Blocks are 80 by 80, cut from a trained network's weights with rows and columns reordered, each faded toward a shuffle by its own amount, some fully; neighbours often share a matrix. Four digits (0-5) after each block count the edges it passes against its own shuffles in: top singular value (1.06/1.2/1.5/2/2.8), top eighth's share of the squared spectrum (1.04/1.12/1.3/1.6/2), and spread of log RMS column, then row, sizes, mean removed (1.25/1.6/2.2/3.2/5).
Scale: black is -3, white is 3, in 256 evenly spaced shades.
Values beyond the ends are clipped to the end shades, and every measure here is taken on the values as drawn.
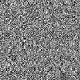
3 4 2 2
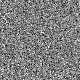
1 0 0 0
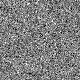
0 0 0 0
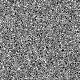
1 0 0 0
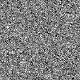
2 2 2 0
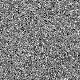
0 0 1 0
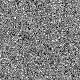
0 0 0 0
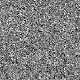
2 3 3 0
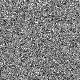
0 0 0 0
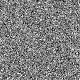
0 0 0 0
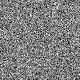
2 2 0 0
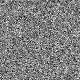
0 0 0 0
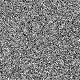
2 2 0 0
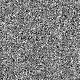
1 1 0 0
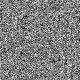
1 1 0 0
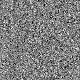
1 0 0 0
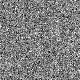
1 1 0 0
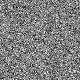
1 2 0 1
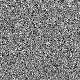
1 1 0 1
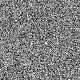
1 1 0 1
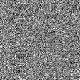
3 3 1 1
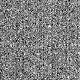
2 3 0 2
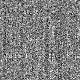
2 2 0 2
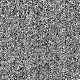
1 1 0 1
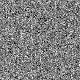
1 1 0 0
